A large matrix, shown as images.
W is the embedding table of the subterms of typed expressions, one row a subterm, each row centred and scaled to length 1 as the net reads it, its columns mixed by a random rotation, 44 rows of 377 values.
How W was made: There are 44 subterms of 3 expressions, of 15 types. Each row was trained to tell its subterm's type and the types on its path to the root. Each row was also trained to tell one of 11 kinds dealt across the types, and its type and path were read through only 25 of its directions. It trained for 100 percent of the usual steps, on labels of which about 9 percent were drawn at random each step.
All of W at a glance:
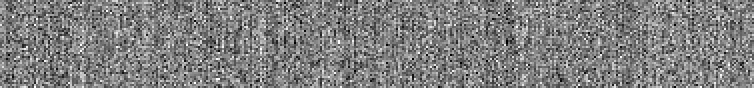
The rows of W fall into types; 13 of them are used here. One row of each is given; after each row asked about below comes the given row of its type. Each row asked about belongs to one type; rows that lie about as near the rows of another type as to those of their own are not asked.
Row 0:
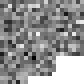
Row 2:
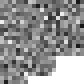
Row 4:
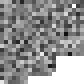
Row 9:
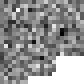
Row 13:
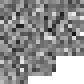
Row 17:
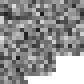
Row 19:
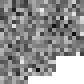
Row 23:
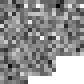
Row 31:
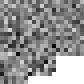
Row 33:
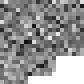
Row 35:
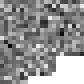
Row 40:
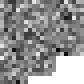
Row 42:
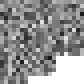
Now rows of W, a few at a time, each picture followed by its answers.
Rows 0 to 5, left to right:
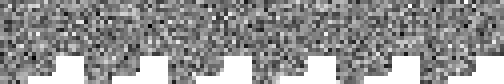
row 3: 0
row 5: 35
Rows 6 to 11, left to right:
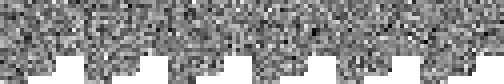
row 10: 13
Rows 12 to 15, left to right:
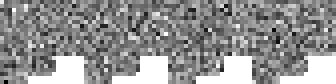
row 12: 23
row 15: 23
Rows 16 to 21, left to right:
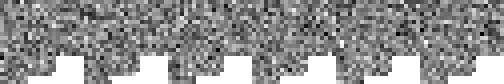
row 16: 17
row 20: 9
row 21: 9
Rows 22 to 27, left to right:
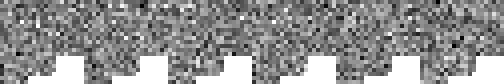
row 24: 17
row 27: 9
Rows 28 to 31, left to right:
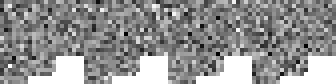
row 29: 0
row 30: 33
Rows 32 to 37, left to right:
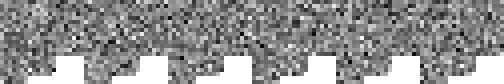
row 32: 23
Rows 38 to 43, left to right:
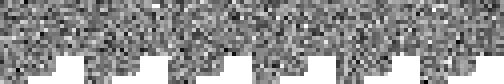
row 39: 0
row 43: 17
